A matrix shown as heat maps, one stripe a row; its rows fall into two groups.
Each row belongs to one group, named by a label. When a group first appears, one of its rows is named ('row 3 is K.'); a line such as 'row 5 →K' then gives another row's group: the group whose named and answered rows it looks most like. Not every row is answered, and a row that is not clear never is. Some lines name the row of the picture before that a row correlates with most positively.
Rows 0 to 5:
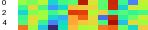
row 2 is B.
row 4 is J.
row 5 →J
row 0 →J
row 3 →J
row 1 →J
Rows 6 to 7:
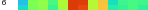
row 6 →B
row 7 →B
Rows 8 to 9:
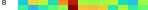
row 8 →B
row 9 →B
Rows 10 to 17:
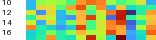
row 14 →J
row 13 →J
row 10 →B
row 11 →B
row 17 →J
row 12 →J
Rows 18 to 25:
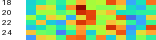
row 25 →B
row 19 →B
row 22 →B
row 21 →J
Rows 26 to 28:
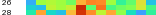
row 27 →B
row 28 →B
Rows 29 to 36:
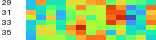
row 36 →B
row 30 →J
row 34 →B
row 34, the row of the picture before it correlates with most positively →28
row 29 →B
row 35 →B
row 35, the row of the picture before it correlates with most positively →27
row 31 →J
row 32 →J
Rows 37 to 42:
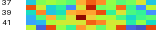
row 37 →B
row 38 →J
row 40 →B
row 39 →B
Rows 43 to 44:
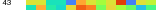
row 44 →B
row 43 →J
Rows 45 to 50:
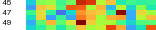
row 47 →J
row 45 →B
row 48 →J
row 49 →B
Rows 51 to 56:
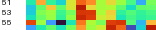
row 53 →B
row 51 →B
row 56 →J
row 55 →J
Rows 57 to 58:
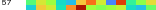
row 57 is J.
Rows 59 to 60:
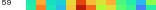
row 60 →B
